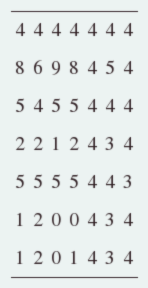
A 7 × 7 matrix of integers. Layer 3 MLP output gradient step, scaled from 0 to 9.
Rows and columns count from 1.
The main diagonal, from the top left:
4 6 5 2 4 3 4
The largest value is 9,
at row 2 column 3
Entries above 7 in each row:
0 3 0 0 0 0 0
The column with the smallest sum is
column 3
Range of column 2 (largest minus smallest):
4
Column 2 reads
4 6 4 2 5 2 2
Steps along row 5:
same same same down same down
